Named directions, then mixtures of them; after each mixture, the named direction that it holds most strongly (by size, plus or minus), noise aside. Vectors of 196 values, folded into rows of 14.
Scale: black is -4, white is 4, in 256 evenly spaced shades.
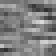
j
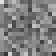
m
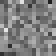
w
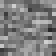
j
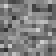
j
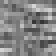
j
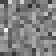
w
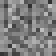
w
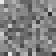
m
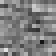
j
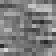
j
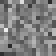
w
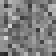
m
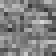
j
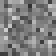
w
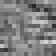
j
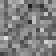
w
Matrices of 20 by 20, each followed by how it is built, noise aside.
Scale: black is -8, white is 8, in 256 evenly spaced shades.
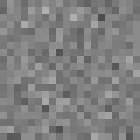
noise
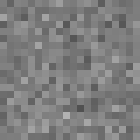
noise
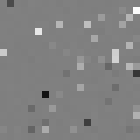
sparse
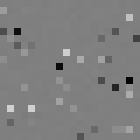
sparse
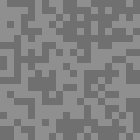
noise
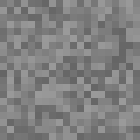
noise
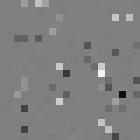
sparse
